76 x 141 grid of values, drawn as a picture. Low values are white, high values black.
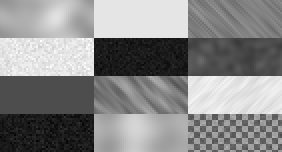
The table splits into 4 rows of 3 panels. Panel 1,1: low, smooth. Panel 1,2: very low, flat. Panel 1,3: middling, slanting down to the right, faint in contrast. Panel 2,1: very low, fine-grained, faint in contrast. Panel 2,2: very high, fine-grained, faint in contrast. Panel 2,3: high, blotchy, faint in contrast. Panel 3,1: high, flat. Panel 3,2: middling, slanting down to the right. Panel 3,3: very low, slanting up to the right, faint in contrast. Panel 4,1: very high, fine-grained, faint in contrast. Panel 4,2: low, smooth. Panel 4,3: middling, checkered, strong in contrast.
